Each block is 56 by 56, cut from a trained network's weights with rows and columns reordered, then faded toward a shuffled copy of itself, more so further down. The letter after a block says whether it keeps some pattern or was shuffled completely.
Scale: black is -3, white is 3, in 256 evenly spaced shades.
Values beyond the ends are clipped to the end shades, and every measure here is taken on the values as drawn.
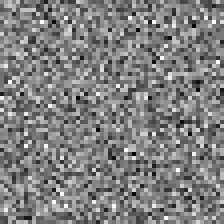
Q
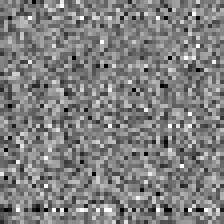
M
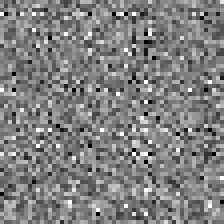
M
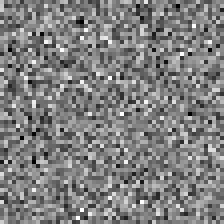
Q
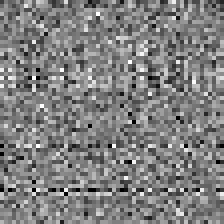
M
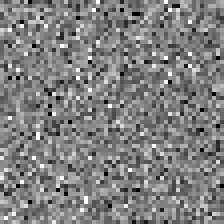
Q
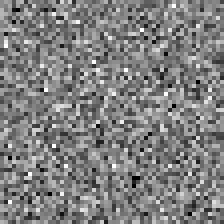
Q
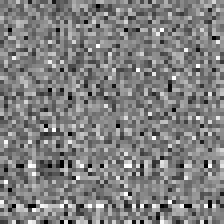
M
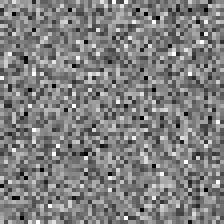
Q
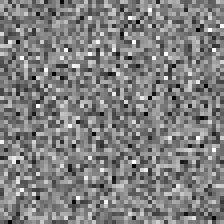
Q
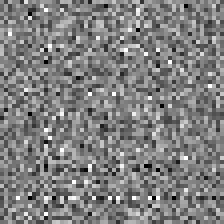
M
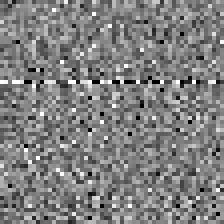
M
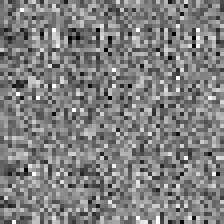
M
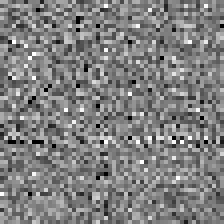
M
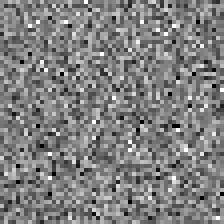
Q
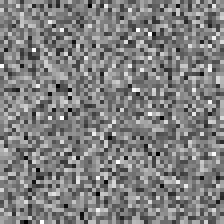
Q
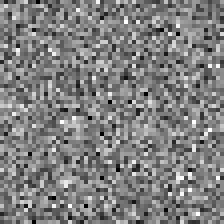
Q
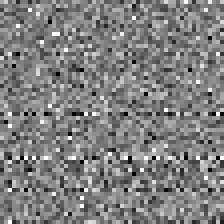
M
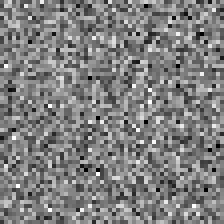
Q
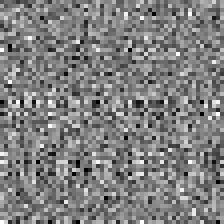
M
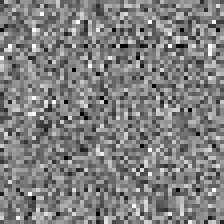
M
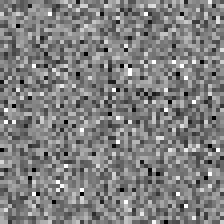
Q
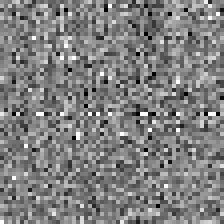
M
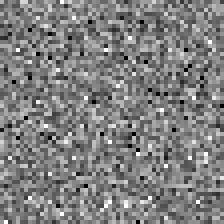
Q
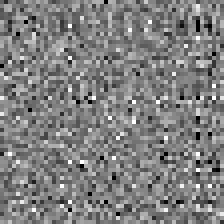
M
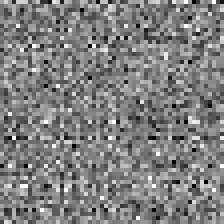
M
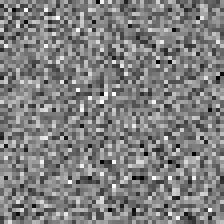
M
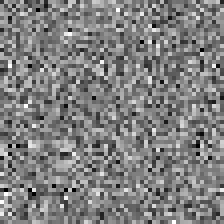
M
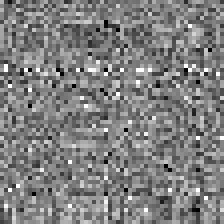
M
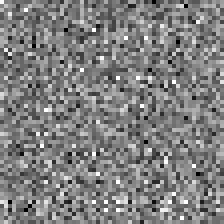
M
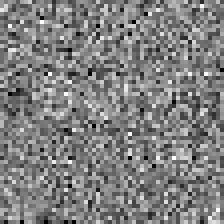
M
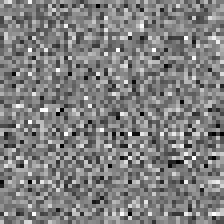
M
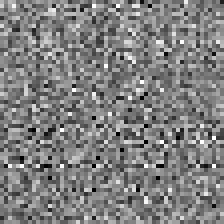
M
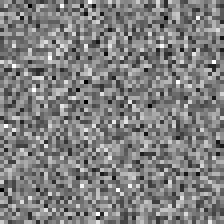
Q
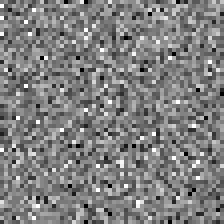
Q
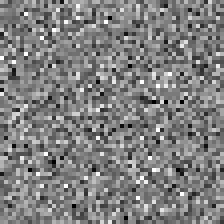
Q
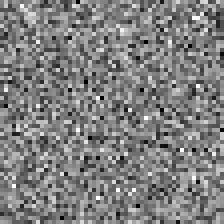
Q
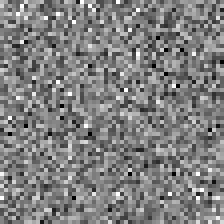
Q
